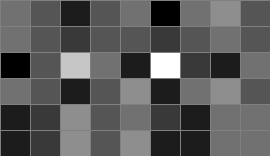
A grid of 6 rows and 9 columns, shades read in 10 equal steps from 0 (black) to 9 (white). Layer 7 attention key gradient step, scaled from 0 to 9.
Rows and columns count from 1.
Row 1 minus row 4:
0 0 0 0 -1 -1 0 0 0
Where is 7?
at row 3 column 3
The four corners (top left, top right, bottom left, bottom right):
4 3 1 4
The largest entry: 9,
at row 3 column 6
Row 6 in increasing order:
1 1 1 2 3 4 4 5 5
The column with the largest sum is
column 8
